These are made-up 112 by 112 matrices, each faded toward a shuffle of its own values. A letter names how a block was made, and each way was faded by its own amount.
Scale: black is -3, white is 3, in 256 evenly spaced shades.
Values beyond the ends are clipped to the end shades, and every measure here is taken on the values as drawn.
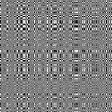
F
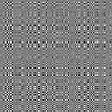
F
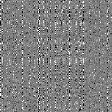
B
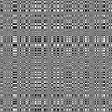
F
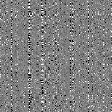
B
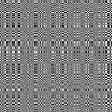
F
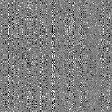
B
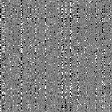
B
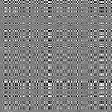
F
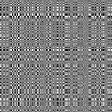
F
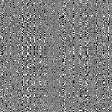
B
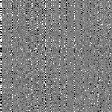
B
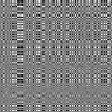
F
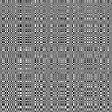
F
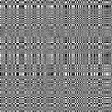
F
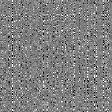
B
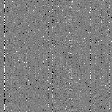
B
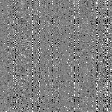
B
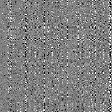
B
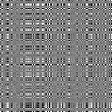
F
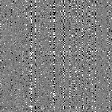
B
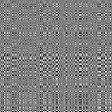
F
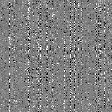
B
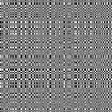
F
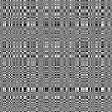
F
